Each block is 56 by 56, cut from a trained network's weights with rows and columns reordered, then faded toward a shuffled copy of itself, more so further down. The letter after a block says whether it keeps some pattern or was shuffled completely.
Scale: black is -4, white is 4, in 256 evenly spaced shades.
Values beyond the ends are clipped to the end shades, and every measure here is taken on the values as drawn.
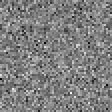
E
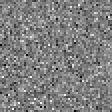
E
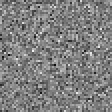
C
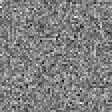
C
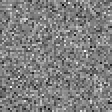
E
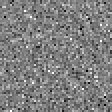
E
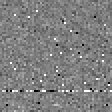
C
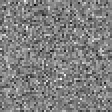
C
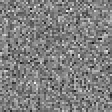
E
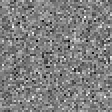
C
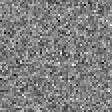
C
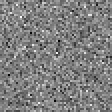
E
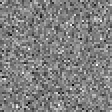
E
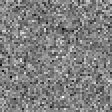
C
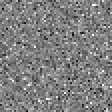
E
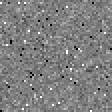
E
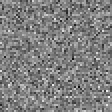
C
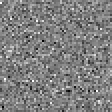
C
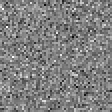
E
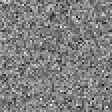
C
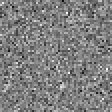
E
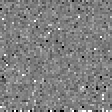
C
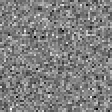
C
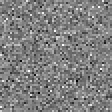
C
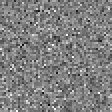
E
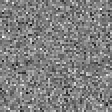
C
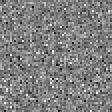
E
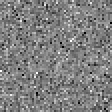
E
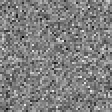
E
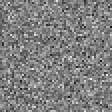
E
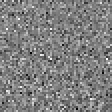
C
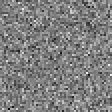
E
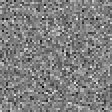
E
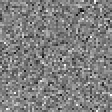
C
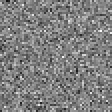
E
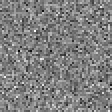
E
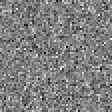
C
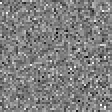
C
